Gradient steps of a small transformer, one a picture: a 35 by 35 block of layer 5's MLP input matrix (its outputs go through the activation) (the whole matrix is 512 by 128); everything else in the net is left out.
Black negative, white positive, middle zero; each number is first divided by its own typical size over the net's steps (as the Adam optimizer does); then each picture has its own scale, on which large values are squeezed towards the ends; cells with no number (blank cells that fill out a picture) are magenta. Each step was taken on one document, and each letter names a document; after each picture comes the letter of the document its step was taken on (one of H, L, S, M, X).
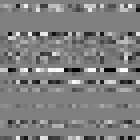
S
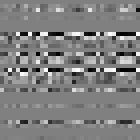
S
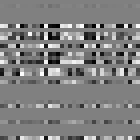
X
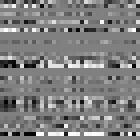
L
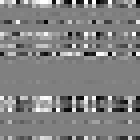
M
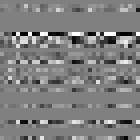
S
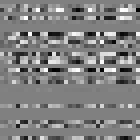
S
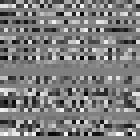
L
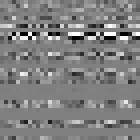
S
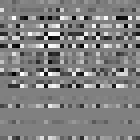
X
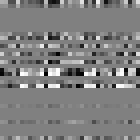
X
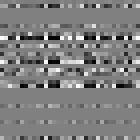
X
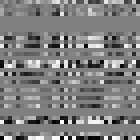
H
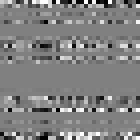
M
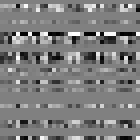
S
